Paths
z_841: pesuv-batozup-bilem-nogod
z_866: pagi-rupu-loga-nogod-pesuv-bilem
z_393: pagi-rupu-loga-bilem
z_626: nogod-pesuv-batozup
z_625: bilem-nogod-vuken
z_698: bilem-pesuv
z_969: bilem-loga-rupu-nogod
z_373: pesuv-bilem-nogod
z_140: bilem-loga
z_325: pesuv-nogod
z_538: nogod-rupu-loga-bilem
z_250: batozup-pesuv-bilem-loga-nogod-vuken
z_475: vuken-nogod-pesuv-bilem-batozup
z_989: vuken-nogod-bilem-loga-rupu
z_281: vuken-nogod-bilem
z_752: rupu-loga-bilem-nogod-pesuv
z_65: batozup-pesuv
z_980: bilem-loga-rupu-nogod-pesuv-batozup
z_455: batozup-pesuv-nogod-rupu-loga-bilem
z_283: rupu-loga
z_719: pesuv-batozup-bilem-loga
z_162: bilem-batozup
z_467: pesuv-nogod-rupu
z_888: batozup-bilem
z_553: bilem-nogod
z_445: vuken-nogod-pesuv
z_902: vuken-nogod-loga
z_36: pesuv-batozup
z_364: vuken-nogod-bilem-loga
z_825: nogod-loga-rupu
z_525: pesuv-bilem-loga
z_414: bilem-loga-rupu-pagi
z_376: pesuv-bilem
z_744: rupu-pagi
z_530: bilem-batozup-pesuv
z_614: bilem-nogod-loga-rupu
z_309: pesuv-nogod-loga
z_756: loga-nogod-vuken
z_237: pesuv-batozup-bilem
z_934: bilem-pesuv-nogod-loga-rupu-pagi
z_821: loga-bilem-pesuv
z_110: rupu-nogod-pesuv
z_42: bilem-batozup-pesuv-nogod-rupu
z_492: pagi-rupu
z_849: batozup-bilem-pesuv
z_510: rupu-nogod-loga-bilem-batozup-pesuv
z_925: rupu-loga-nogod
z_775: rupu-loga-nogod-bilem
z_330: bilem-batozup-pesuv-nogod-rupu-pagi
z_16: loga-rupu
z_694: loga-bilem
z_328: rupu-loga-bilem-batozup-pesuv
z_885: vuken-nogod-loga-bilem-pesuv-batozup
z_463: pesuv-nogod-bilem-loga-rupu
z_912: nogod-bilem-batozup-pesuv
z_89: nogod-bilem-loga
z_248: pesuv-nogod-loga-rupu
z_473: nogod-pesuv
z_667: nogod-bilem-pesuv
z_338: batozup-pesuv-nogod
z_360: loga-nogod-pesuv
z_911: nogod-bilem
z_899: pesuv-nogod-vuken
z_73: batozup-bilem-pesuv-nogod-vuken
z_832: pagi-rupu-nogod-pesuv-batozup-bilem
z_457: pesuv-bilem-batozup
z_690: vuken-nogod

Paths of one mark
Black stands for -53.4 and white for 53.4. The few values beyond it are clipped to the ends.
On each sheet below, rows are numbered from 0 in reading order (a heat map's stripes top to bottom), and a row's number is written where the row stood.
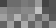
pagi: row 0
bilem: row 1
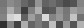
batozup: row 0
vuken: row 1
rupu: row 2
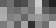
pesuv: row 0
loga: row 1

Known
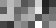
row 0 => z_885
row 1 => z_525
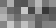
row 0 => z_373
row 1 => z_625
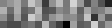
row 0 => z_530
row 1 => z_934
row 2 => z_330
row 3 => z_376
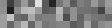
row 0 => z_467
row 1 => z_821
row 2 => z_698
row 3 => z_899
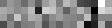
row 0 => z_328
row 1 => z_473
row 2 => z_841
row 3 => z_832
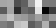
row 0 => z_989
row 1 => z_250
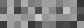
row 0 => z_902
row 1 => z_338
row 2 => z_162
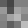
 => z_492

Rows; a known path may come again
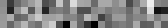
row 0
z_467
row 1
z_989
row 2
z_330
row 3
z_980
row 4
z_553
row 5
z_250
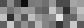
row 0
z_376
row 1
z_752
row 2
z_866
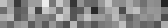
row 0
z_614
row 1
z_912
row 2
z_934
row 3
z_445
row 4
z_667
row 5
z_457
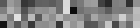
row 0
z_888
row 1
z_393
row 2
z_364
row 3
z_16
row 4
z_925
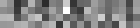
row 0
z_463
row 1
z_248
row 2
z_140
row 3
z_849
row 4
z_309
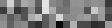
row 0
z_625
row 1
z_626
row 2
z_455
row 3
z_162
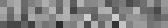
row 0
z_530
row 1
z_510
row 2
z_902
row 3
z_911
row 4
z_775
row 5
z_899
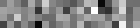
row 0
z_328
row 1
z_42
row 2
z_325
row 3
z_414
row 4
z_89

